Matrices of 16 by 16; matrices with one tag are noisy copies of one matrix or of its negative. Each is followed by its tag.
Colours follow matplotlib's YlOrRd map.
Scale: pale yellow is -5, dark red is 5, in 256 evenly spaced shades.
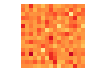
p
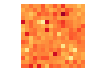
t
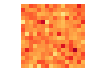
t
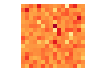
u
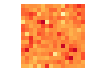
t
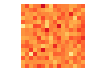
p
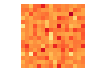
p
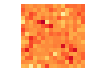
t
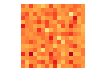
p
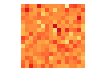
u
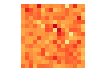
u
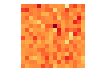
u
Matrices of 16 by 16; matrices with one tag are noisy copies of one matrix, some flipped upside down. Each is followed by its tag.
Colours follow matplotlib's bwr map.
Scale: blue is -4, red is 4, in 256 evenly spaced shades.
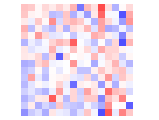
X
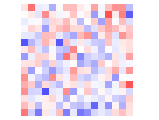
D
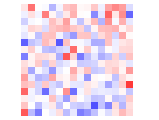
D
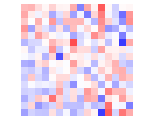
X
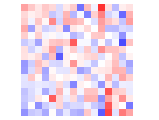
X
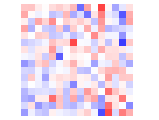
X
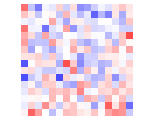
D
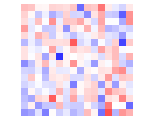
X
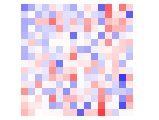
X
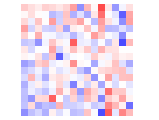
X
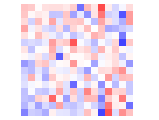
X
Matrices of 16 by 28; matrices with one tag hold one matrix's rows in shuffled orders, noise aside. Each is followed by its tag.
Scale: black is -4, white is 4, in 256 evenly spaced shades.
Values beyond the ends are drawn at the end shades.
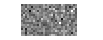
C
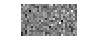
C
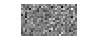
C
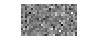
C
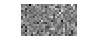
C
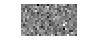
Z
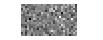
C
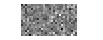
C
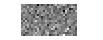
Z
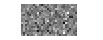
Z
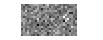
Z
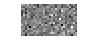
C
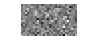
Z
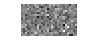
Z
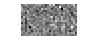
C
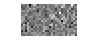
C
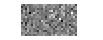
C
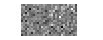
C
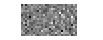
C
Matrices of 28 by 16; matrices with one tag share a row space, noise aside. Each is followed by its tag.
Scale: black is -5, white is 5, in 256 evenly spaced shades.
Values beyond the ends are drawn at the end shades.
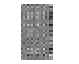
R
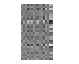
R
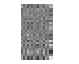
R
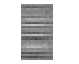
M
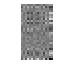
R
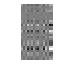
R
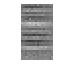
M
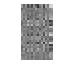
R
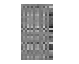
R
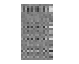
R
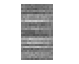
M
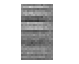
M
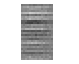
M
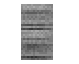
M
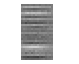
M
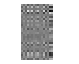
R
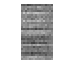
M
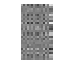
R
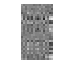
R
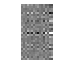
R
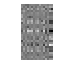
R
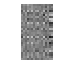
R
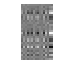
R
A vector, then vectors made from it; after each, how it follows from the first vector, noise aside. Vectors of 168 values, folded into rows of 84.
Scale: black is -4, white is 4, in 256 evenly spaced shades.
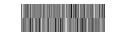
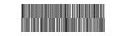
negated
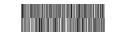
sign-scrambled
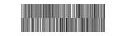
sign-scrambled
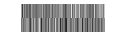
sign-scrambled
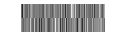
sign-scrambled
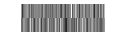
negated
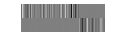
partly zeroed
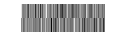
wrapped around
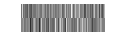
sign-scrambled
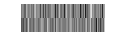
wrapped around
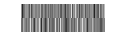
negated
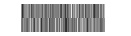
negated
